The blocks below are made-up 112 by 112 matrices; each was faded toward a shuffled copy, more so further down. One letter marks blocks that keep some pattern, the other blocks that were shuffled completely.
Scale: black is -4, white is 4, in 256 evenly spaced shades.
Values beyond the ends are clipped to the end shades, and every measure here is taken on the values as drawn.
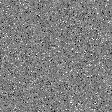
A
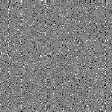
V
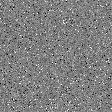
A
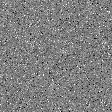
A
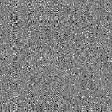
V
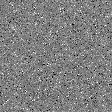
A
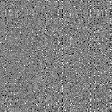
V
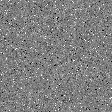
A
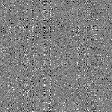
V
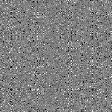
V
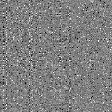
V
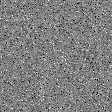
A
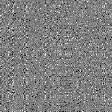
V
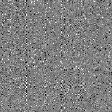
V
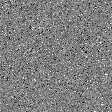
A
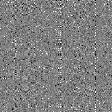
V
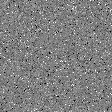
A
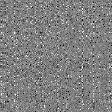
V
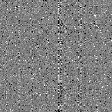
V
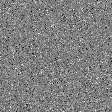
A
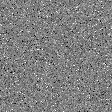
A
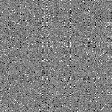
V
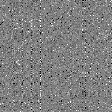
V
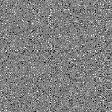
V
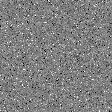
A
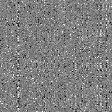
V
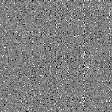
V
